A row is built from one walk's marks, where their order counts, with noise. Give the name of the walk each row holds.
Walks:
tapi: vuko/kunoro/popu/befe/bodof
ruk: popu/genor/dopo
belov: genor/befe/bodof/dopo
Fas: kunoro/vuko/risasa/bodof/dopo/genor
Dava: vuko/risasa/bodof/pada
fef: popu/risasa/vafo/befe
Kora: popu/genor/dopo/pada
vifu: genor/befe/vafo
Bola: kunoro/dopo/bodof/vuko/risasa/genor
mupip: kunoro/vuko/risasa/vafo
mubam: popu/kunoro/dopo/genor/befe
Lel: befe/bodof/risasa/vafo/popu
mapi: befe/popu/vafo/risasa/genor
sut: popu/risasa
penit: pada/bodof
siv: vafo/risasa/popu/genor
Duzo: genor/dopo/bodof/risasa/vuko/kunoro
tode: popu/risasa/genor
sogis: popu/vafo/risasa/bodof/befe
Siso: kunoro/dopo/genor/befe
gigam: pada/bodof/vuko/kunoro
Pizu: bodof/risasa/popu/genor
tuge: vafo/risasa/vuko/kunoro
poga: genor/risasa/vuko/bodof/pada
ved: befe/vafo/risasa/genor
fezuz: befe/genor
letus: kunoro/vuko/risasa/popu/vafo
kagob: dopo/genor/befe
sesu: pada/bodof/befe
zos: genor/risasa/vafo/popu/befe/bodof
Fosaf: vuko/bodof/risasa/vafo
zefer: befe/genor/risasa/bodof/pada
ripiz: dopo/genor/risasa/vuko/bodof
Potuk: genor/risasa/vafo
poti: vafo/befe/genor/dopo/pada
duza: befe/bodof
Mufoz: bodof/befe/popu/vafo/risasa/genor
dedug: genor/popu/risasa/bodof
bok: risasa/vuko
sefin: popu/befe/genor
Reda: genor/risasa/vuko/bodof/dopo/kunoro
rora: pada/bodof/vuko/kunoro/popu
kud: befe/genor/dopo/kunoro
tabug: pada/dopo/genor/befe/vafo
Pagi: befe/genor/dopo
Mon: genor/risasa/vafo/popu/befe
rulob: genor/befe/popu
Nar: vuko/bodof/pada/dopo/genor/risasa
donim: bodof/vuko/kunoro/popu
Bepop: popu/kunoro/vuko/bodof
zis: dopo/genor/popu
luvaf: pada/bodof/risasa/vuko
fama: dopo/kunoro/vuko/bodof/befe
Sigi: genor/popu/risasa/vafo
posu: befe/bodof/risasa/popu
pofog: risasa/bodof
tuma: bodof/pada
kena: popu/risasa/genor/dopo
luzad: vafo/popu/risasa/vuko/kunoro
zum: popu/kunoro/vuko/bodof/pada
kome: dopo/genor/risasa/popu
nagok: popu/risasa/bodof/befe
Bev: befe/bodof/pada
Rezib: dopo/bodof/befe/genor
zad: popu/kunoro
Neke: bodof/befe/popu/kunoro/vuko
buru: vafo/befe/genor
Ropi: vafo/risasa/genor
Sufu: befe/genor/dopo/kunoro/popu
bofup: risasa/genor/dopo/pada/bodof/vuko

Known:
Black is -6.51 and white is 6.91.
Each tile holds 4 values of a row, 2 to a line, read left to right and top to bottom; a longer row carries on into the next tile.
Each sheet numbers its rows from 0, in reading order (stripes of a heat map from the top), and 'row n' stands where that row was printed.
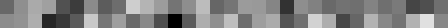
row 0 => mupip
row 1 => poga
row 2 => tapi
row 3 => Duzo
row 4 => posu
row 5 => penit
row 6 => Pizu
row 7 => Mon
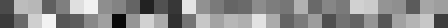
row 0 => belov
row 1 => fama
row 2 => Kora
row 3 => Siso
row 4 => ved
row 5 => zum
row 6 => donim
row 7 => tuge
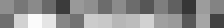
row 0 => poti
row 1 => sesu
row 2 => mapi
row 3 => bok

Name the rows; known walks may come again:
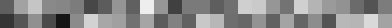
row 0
Fas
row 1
ruk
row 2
Fosaf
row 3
zefer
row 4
donim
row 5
tapi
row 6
mapi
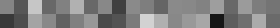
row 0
Nar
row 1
zum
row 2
penit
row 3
letus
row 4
rora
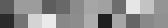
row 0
kagob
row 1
mupip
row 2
Neke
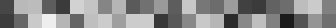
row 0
belov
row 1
duza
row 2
luzad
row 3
Sufu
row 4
kena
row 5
Bola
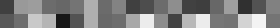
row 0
tuma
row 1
Reda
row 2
Mon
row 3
Sigi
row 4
siv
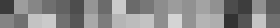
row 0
sesu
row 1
luvaf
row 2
sogis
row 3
Lel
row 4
poga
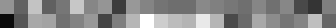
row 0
ripiz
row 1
Bepop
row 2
vifu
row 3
ved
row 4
Pizu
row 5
sut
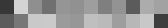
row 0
kud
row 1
Mufoz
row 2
tuge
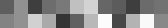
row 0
sefin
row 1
Rezib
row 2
Potuk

